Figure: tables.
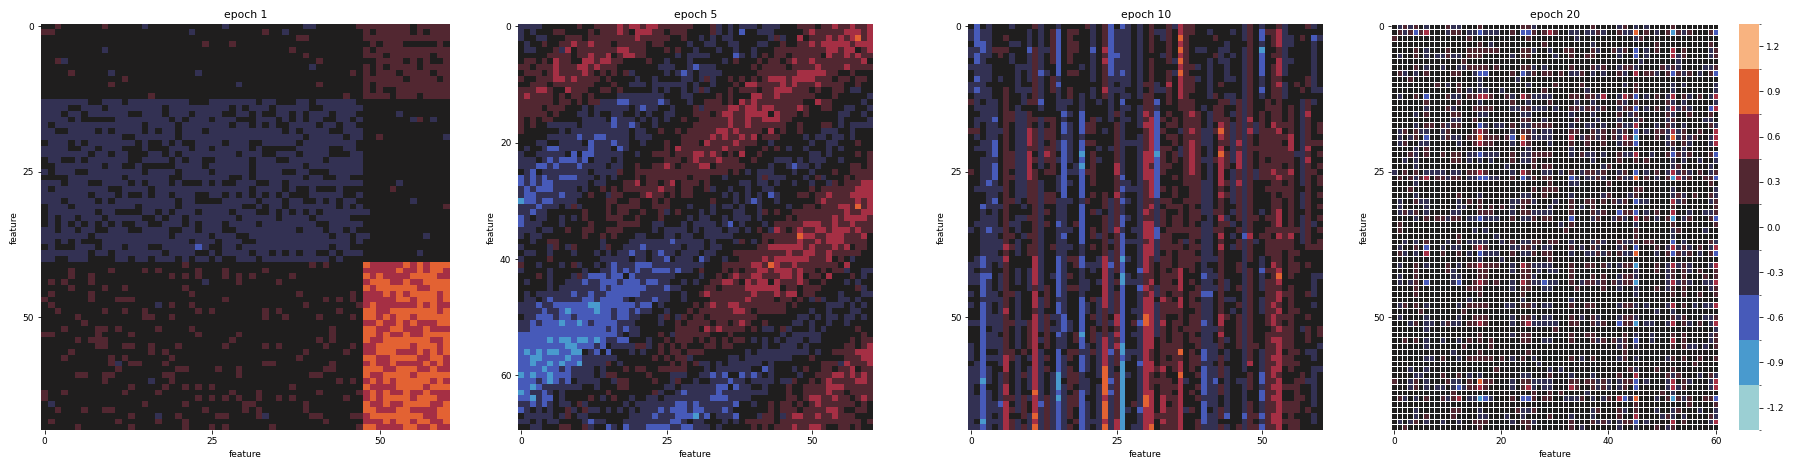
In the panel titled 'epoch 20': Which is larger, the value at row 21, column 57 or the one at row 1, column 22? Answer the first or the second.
the second
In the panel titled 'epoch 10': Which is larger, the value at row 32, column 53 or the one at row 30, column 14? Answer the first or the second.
the first
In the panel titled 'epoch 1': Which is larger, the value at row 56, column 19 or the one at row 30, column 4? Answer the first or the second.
the first
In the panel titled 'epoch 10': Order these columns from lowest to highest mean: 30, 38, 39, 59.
59, 39, 38, 30
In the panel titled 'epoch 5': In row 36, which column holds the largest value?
48
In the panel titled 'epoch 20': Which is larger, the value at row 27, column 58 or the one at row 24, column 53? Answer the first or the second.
the second
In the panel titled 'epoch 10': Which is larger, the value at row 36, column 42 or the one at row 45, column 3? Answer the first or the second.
the first
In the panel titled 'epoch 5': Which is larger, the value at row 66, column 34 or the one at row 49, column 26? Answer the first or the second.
the second
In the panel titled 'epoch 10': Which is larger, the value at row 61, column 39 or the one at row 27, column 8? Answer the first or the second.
the first
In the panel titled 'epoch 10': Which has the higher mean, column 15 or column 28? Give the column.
28
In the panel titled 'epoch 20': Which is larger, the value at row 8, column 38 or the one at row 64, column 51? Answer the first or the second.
the second
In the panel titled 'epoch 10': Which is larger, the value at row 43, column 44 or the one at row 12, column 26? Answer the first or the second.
the first
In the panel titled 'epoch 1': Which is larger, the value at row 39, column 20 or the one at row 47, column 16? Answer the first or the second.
the second
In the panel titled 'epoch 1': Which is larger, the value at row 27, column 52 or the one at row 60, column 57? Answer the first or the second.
the second
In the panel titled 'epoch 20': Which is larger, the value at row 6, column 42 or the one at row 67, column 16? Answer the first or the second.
the first
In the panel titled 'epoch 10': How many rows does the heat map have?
70
